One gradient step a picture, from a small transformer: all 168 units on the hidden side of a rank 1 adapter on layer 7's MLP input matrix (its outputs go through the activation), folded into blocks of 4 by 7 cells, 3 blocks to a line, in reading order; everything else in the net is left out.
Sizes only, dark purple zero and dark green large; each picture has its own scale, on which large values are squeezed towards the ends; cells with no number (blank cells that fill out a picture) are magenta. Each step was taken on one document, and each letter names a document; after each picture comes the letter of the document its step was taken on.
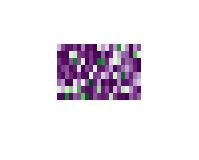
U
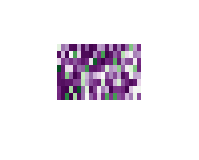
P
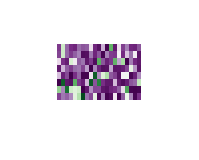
U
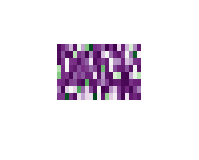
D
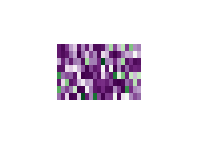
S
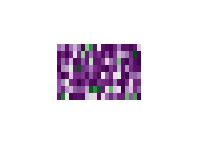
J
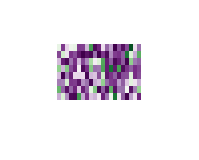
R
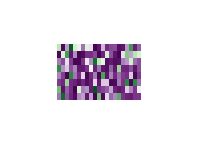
R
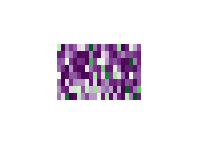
D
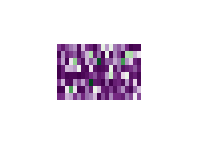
U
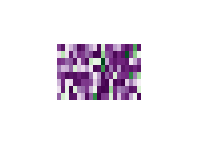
R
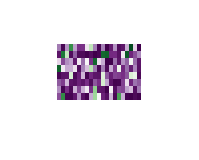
R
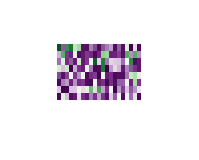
R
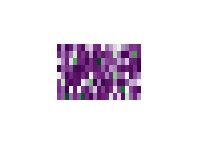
U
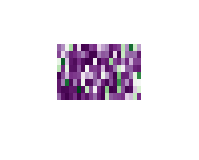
P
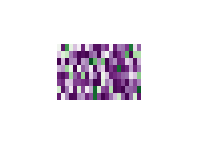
R
